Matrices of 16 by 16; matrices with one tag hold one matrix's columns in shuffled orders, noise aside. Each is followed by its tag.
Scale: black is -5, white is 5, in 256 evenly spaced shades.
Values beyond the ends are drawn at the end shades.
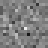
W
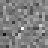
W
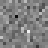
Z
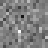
Z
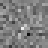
W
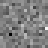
W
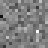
Z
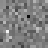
Z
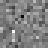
Z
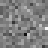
W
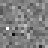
W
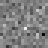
W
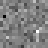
Z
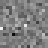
W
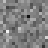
Z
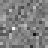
W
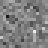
Z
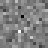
Z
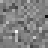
Z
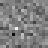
W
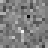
Z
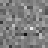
W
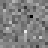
Z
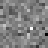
W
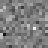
W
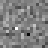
W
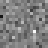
Z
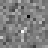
Z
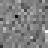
Z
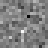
Z
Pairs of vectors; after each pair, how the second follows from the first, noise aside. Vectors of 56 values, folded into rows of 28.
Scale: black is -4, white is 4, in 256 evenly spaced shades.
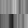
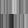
copied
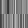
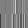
partly zeroed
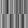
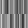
copied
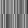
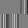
partly zeroed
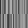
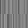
shrunk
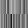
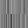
shrunk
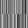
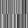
copied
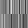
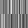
copied
